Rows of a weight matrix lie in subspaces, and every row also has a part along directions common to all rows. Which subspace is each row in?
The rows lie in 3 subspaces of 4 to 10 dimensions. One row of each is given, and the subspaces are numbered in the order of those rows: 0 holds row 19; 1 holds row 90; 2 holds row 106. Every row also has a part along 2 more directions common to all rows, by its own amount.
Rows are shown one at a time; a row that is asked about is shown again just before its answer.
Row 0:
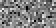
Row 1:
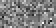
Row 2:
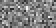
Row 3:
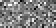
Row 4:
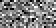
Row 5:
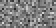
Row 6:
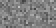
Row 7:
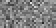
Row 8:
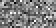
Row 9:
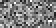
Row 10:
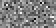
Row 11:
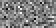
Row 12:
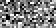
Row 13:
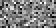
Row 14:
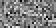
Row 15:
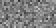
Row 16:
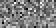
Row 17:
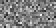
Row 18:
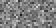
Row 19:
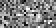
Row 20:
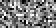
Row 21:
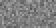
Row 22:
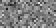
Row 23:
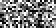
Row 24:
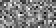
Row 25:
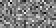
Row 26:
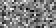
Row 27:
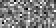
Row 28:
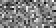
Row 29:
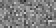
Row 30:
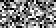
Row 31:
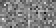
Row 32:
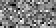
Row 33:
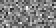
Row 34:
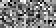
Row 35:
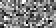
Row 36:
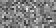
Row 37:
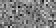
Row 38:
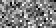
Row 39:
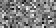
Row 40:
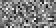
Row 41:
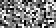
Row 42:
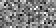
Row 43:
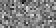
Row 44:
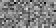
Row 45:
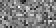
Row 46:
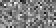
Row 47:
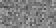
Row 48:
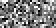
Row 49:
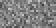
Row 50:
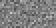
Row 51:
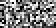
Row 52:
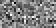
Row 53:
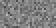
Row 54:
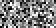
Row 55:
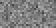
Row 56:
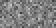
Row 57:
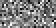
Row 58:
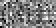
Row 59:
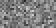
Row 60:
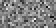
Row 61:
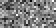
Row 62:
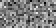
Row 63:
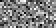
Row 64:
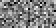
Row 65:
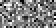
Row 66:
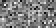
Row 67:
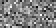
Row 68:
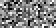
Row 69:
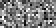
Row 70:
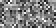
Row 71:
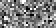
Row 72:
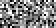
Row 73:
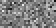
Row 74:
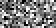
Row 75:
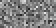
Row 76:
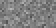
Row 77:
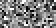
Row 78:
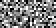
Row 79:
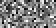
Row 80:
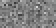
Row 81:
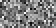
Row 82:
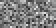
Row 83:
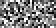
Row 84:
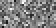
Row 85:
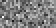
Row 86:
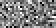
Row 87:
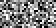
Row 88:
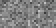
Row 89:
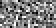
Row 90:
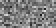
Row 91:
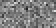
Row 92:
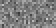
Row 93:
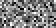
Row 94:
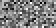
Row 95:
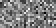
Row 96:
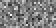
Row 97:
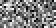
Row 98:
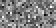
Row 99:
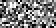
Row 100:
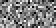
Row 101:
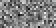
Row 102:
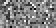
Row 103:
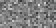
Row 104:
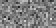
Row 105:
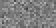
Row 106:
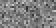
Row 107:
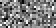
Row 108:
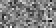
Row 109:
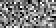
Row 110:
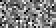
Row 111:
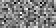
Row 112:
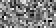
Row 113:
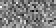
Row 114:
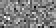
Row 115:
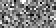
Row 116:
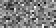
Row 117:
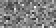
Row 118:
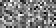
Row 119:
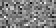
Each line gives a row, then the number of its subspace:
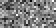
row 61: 1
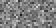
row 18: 0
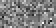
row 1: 0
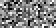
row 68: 0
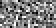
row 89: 0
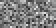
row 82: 0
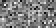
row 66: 0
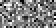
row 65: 2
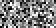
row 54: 0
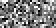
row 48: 0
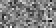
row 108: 0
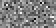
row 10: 2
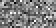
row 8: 1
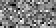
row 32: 0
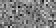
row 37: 2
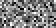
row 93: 2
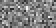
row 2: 1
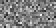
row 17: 1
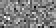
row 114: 1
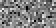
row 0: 1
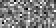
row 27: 2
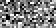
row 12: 0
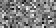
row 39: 0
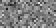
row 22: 0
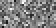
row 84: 2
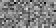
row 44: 2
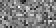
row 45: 1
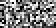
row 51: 0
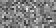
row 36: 2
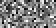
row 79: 2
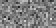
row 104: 1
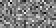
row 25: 0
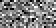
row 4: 0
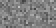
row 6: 1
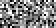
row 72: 2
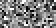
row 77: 0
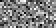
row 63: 0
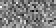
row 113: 2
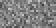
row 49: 2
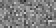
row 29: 1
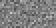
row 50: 1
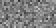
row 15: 0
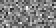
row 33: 1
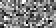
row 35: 1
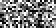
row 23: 0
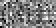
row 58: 0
